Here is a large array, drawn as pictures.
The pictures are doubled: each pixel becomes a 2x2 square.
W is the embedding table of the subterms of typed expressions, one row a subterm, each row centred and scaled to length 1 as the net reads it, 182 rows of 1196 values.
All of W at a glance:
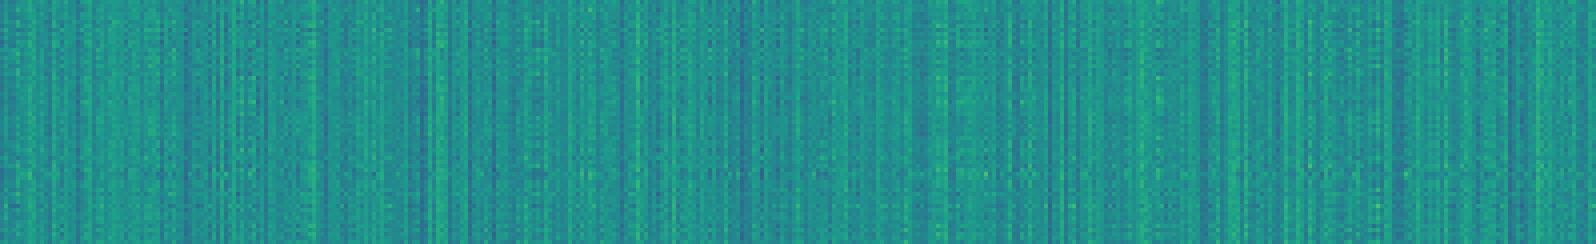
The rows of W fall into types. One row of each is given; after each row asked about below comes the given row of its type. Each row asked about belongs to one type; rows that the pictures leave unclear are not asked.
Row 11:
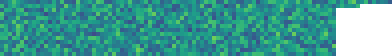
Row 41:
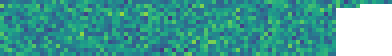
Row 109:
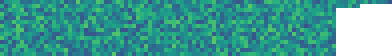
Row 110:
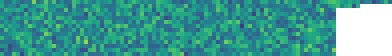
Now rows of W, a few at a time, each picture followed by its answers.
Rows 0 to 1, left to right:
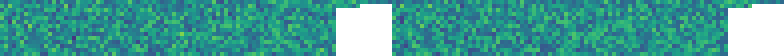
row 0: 11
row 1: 110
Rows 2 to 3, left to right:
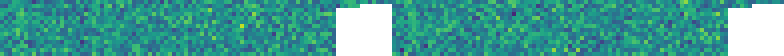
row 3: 109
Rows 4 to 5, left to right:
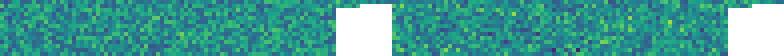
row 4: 41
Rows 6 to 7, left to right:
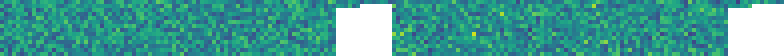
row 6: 109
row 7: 41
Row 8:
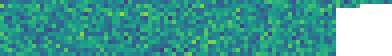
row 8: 41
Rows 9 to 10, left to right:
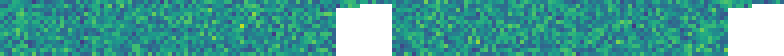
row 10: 110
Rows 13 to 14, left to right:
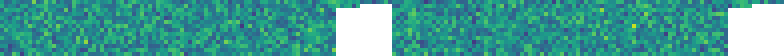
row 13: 110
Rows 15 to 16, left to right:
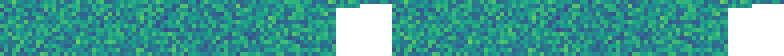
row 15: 11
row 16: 11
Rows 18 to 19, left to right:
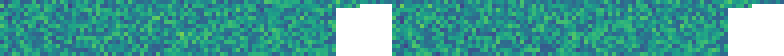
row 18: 41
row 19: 110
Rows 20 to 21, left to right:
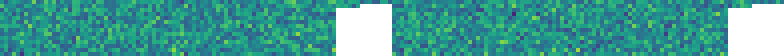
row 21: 110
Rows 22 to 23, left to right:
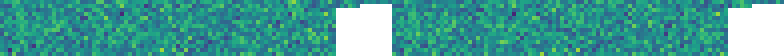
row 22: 109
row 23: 110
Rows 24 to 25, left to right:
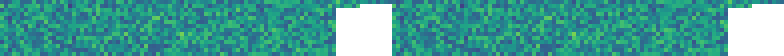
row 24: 41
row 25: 41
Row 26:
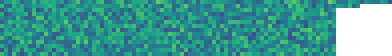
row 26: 109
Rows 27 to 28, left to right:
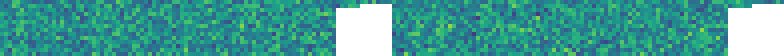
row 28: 110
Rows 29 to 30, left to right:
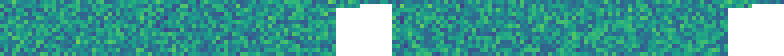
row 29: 11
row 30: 110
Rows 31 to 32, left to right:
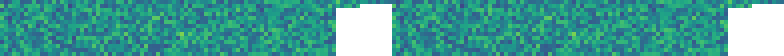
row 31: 41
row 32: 41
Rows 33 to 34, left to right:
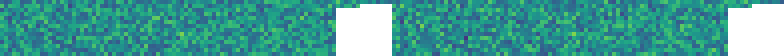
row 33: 41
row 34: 11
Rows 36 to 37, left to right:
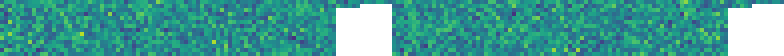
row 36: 109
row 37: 109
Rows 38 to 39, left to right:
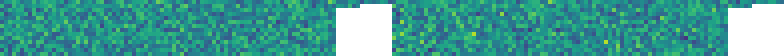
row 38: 109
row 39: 109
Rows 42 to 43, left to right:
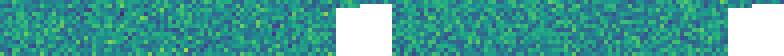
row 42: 110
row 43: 109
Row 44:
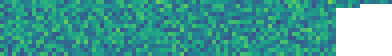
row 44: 109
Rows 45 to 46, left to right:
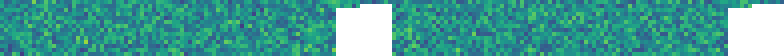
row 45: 110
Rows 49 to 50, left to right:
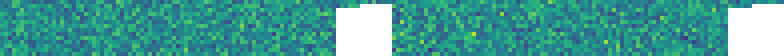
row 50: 109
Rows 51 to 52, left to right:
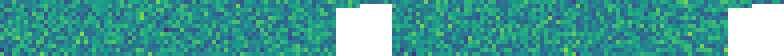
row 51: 110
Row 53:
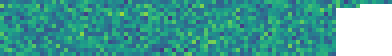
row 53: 41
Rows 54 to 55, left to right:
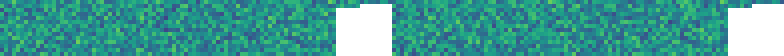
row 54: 11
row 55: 109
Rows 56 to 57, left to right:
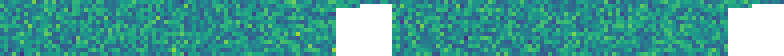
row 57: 11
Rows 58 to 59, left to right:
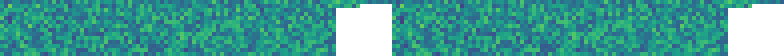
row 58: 110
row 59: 110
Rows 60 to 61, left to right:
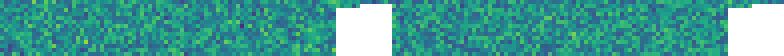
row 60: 110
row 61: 41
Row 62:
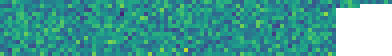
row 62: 110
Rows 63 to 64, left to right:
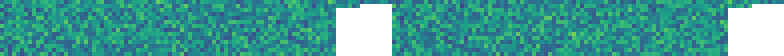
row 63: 109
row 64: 41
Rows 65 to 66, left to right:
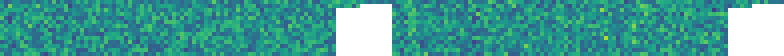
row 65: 110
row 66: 109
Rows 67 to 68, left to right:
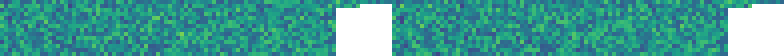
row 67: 41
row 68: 110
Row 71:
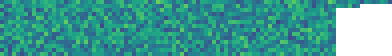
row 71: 109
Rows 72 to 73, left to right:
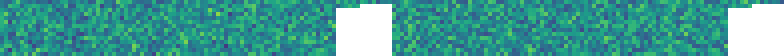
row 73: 11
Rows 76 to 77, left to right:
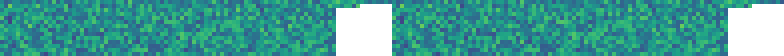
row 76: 110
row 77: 110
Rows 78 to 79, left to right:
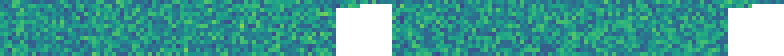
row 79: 110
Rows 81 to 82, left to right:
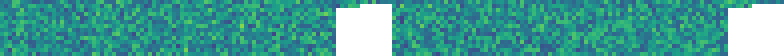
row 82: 110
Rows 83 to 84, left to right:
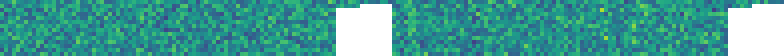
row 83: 11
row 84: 109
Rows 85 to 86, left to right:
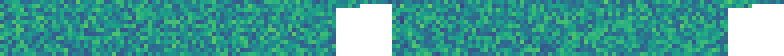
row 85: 109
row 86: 110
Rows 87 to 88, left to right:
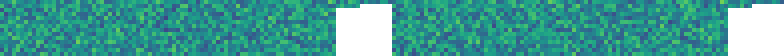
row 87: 11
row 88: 109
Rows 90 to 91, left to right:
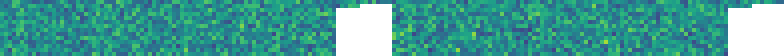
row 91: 109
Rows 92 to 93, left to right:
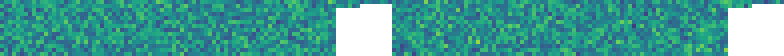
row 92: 109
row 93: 110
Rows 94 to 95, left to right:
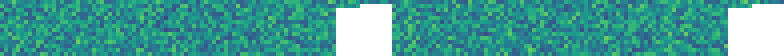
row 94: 11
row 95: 11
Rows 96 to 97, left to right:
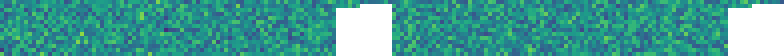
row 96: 110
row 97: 11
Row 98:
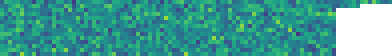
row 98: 109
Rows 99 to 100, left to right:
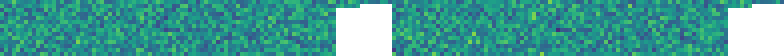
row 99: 11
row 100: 110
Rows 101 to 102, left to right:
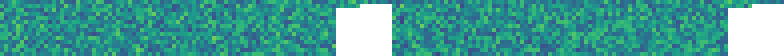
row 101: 11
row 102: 110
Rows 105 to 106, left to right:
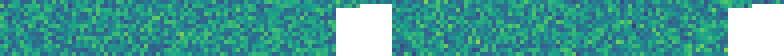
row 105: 41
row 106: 110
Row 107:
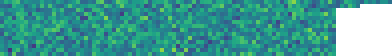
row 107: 109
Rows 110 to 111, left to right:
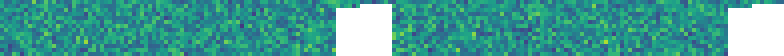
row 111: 109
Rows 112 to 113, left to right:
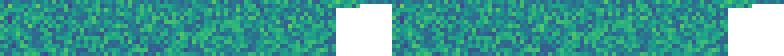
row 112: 110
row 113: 110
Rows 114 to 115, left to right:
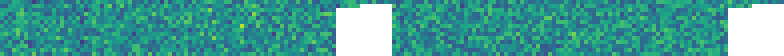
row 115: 41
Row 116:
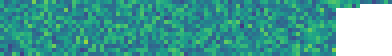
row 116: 110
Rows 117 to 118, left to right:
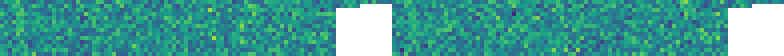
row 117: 109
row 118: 109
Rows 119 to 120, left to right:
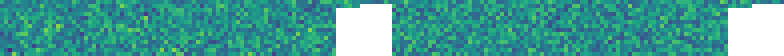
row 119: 110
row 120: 11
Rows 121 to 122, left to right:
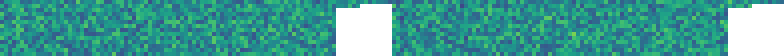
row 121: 109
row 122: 41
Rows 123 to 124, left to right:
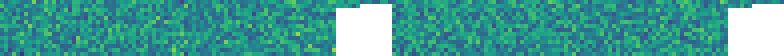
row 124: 109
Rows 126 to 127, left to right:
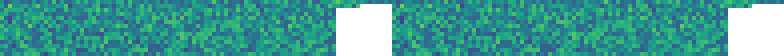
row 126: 110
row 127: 110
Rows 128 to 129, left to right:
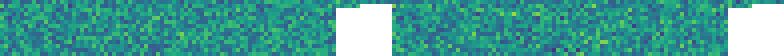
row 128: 41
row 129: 41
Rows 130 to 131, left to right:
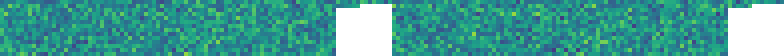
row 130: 41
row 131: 41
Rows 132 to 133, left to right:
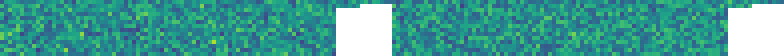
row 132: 109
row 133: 41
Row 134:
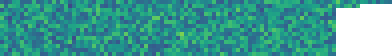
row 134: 41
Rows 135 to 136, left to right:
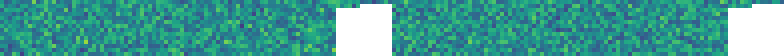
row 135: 110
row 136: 11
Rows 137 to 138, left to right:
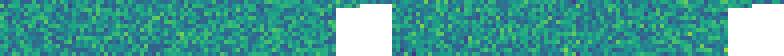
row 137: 41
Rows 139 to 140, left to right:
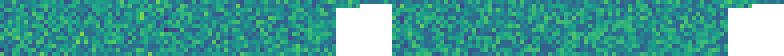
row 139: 110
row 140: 110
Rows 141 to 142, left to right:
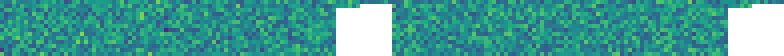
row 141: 110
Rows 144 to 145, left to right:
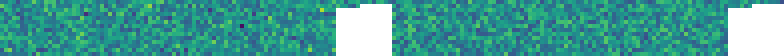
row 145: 109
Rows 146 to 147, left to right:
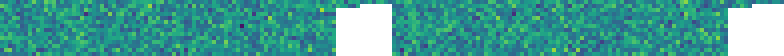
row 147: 109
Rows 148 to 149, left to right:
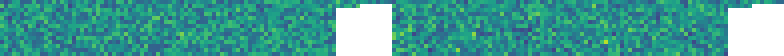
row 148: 41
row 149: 109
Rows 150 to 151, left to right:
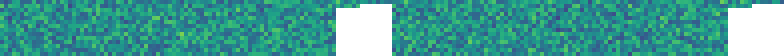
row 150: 41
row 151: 11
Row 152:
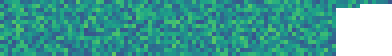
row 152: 109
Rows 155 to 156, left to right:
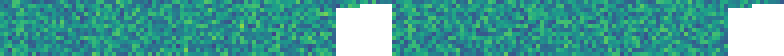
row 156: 109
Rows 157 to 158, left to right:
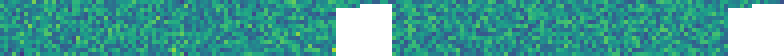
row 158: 109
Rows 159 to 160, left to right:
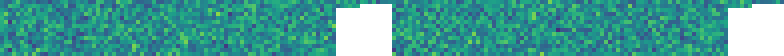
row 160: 110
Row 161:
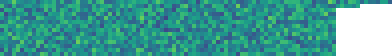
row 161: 11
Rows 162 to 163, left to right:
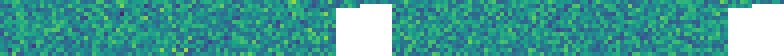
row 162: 109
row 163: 11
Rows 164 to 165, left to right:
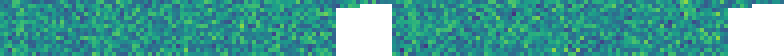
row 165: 109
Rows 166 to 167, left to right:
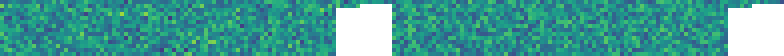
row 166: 41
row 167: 109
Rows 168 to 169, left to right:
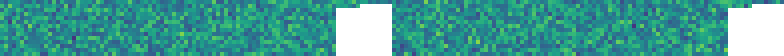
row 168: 11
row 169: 110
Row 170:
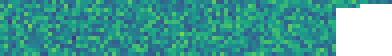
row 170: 11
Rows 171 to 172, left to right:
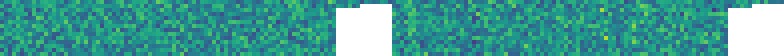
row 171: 109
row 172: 109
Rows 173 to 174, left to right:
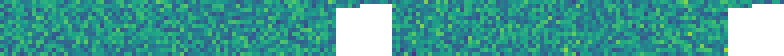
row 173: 109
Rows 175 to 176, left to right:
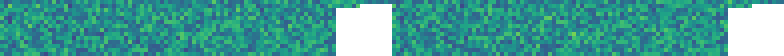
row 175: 110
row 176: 41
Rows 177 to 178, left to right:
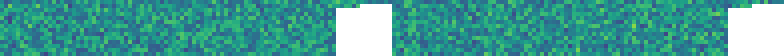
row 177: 110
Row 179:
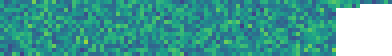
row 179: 110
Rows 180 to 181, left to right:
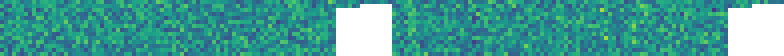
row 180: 109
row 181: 109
